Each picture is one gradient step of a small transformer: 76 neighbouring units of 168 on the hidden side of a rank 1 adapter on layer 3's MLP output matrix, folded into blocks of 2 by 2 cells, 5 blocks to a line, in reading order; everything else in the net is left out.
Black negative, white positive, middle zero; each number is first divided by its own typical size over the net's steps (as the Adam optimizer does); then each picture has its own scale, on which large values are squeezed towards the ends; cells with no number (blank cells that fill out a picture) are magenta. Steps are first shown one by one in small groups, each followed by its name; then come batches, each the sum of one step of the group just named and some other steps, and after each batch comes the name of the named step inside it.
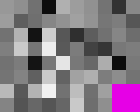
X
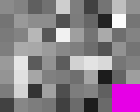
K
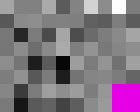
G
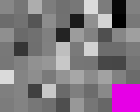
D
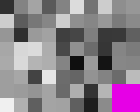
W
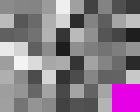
W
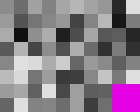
D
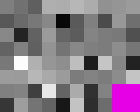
K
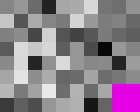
X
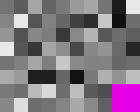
D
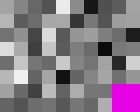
X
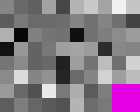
G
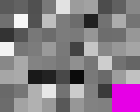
K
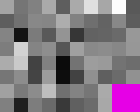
G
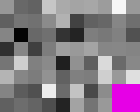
G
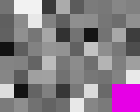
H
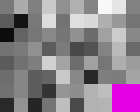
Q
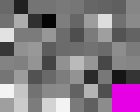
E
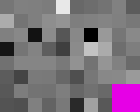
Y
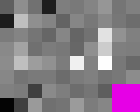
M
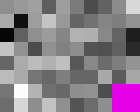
E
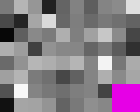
M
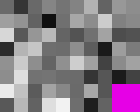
E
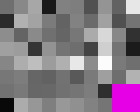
M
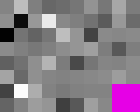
Y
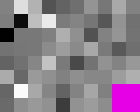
H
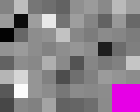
Q
